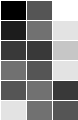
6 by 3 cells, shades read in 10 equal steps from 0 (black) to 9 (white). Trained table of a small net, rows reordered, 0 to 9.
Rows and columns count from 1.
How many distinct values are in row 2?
3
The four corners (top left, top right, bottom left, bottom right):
0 9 8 3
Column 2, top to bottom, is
3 4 2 3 4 4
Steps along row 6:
down down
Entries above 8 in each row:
1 0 0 0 0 0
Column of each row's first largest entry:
3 3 3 3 2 1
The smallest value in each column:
0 2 2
